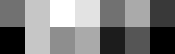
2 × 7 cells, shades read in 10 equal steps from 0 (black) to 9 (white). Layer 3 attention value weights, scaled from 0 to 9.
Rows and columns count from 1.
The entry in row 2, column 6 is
3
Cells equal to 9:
1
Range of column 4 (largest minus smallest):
2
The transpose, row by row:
4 0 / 7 7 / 9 5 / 8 6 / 4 1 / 6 3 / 2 0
